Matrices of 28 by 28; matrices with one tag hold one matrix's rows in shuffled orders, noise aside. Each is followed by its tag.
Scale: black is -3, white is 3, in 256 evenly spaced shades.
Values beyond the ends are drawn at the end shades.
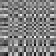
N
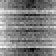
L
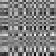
N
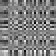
N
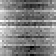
L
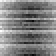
L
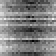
L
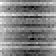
L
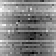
L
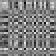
N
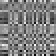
N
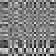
N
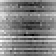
L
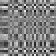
N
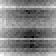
L
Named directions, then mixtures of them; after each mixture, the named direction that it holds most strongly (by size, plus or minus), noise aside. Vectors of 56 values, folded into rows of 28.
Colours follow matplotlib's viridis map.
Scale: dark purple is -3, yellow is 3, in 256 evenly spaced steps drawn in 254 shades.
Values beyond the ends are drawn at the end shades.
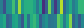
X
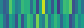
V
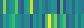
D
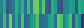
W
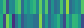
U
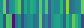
U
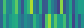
D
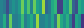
W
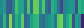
W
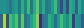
W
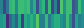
V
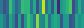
V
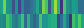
X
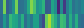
D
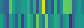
V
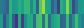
V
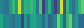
X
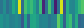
X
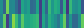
U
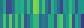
W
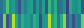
U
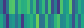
V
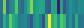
D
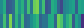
W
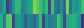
U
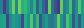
X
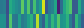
V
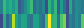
D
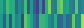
W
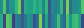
U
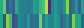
U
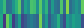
U
